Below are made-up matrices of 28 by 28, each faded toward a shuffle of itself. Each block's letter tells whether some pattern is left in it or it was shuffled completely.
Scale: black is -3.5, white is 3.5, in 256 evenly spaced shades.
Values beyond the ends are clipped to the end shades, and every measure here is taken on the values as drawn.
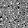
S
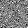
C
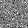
C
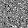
C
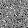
C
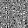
S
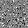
S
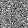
C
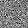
S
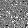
C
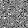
S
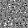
S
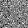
S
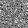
C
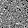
C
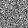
C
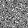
C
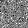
C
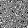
S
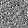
C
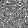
S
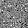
S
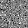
S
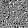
C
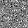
S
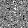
S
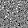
S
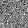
C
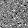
C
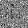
S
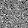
S
